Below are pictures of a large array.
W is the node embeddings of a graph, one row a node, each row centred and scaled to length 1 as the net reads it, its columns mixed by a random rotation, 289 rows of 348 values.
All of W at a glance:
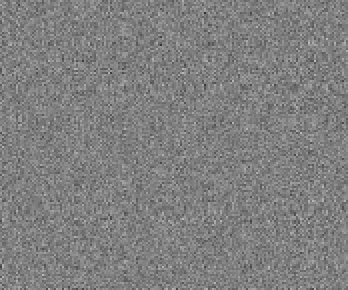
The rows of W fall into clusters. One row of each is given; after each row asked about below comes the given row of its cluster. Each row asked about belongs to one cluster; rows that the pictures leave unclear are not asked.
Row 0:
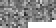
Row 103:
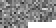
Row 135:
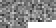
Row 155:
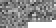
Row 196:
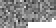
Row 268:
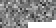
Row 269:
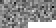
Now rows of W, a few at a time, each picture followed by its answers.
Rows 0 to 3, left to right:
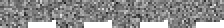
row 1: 103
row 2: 0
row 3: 135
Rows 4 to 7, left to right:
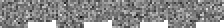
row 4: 135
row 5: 103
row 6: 0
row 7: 155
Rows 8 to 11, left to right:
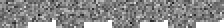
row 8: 196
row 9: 0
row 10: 135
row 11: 0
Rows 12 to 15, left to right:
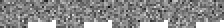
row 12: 269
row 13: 269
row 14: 135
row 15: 269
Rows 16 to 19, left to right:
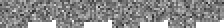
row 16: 155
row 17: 196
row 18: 103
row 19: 0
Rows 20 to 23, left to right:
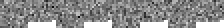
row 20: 269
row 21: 0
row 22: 268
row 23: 269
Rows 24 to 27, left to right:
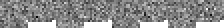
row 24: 268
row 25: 196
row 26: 268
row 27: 155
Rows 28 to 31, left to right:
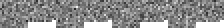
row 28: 135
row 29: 269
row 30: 155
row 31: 269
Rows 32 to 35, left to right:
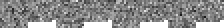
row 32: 268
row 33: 196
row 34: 269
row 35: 268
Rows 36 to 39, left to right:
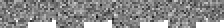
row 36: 196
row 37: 103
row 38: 103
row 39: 269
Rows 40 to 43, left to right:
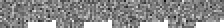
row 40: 135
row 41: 196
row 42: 196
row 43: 196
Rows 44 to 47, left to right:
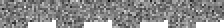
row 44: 196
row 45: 196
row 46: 0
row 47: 269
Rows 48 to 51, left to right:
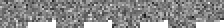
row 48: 196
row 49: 155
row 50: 268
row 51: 103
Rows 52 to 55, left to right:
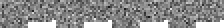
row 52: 135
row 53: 269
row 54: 268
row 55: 135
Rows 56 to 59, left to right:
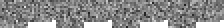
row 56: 196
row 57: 268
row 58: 268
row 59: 0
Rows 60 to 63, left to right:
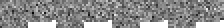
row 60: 268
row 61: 268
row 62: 103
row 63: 155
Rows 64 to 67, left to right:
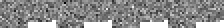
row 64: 135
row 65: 103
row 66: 269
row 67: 103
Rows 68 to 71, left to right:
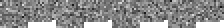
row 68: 0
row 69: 0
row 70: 268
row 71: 269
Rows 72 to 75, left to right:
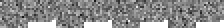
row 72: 0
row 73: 0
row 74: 196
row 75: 268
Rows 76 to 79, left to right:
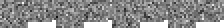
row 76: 135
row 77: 155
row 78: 268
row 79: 155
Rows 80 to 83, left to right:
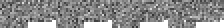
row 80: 135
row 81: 135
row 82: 155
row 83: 196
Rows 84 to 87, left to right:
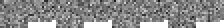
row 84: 269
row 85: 269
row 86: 269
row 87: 103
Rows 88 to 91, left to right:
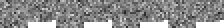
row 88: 103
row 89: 269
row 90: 268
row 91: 103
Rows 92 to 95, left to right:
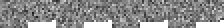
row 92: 268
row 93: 269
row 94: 268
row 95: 155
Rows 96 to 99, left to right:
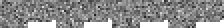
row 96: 135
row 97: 196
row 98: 268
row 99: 155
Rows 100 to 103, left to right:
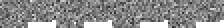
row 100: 155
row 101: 269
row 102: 135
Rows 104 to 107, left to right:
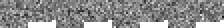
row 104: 0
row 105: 268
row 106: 103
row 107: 155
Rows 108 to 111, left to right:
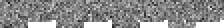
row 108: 103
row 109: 155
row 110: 268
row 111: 196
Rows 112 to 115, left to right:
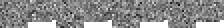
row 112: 155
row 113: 103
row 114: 0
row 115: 135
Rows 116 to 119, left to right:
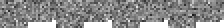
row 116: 196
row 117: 155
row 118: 196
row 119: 0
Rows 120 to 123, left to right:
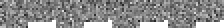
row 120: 0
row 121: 196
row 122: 135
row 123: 135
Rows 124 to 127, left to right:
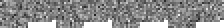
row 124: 0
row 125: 196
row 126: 196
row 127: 155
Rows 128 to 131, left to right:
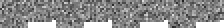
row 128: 135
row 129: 196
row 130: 155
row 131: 103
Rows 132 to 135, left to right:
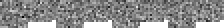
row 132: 0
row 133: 269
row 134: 196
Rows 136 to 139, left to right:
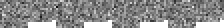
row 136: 103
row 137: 0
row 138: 135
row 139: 196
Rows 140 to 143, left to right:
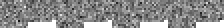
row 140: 196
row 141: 103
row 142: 0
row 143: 268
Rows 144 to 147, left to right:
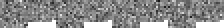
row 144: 196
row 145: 103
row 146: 269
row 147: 0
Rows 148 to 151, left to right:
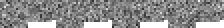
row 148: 103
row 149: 135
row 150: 268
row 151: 155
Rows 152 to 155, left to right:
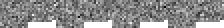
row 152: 155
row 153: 0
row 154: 269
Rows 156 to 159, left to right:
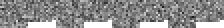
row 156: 196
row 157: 0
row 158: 135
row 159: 103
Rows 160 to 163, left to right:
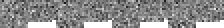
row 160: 269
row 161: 103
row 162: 196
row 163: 103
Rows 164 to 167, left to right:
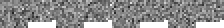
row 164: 268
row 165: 155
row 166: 135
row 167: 135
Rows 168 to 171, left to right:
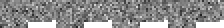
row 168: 268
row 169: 155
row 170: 196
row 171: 268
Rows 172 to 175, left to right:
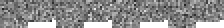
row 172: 196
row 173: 155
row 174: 269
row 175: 0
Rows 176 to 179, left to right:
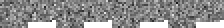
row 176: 155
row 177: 268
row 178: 135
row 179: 103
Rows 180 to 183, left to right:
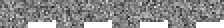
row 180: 269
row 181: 268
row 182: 135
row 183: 268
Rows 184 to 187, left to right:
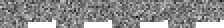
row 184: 196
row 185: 269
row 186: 103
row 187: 196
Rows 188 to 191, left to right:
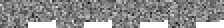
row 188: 268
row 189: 196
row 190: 269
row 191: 103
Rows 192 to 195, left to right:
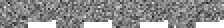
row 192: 103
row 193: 135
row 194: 103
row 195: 155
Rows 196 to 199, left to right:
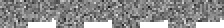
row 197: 269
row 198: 103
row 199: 196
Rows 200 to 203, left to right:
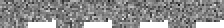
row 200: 196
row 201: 196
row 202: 269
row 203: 135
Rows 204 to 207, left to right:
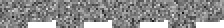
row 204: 155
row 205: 135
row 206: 135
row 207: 103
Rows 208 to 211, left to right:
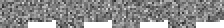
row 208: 135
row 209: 103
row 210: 269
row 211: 103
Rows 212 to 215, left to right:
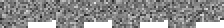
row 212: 103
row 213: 269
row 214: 269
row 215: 155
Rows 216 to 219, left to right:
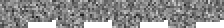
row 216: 268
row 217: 0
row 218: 0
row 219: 0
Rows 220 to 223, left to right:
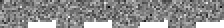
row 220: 269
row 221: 269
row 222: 196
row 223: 269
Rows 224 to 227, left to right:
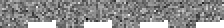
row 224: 268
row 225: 135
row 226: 269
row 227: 155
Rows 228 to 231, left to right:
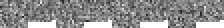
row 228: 0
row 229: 196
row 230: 0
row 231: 268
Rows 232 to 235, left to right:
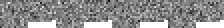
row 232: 268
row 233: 196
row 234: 135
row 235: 268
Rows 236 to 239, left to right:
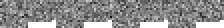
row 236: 0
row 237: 155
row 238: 196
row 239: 268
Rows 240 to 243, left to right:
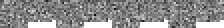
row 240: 269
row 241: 196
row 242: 196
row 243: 103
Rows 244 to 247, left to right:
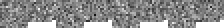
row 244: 155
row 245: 196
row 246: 0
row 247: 196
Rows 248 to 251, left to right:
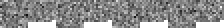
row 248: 0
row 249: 135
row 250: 0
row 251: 268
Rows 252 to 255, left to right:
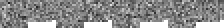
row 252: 103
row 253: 155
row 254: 0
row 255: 196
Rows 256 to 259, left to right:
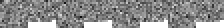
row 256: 269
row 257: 103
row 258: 196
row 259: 103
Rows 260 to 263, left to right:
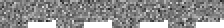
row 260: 135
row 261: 196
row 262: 135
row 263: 196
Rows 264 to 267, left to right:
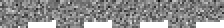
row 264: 0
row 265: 269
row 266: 269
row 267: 269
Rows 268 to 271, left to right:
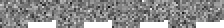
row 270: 155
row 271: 103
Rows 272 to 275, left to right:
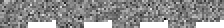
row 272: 269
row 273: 103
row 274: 155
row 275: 196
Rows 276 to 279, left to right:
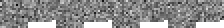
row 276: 0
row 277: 269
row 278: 103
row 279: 155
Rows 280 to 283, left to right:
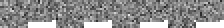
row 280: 0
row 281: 103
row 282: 269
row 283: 268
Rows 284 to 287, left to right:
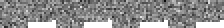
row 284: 103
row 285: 196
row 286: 196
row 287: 0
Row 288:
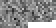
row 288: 268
